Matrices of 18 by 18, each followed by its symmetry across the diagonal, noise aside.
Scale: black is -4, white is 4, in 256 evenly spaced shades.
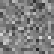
antisymmetric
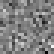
antisymmetric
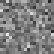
neither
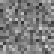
neither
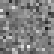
antisymmetric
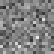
neither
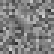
antisymmetric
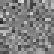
antisymmetric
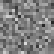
antisymmetric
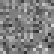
antisymmetric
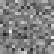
neither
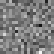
neither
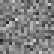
neither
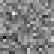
neither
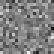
antisymmetric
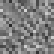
antisymmetric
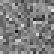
neither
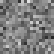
neither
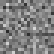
antisymmetric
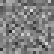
antisymmetric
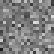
neither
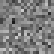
neither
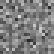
antisymmetric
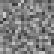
antisymmetric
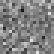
neither
